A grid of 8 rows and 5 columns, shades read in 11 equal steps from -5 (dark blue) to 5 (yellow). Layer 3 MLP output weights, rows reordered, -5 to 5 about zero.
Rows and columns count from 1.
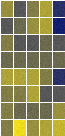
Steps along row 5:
same same down down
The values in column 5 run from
-5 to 3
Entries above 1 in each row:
1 1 0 0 3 1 0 3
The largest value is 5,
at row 8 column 2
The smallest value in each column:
-2 -2 -2 -2 -5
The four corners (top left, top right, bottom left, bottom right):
1 -4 0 3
